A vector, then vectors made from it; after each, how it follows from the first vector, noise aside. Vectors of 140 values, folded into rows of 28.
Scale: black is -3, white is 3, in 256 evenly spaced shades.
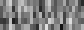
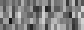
wrapped around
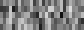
wrapped around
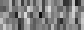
wrapped around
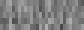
shrunk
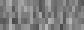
shrunk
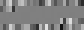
partly zeroed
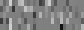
partly zeroed
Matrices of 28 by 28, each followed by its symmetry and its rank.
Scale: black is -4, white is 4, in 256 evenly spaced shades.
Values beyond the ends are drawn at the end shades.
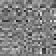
neither, rank five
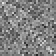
symmetric, full rank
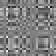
antisymmetric, rank two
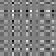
neither, rank one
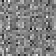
neither, rank five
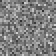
neither, full rank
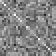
symmetric, rank five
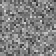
neither, full rank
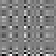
neither, rank one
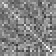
symmetric, rank five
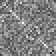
symmetric, full rank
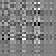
antisymmetric, rank two
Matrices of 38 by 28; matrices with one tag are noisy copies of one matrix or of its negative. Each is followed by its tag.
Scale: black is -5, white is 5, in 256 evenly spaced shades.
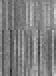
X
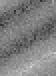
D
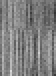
X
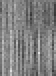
X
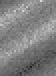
D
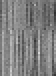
X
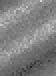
D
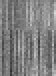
X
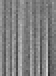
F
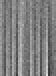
F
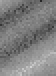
D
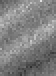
D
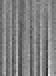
F
